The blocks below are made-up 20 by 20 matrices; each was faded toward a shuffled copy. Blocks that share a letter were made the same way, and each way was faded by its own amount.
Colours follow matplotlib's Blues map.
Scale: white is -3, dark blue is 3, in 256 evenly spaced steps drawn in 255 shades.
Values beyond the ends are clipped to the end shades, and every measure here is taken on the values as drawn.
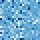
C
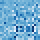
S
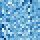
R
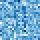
R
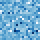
C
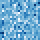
R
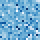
C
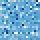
C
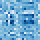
S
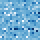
C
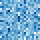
R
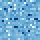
C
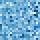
R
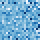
C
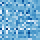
S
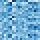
S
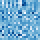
S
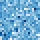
C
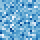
R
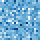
C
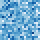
R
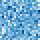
R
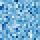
C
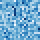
R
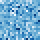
C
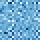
S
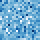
C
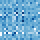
S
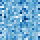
R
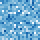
C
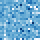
C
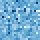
C
